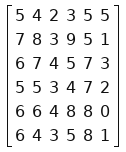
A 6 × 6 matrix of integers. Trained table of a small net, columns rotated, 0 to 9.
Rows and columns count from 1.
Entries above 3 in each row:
4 4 5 4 5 4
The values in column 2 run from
4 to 8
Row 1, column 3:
2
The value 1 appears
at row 2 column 6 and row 6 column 6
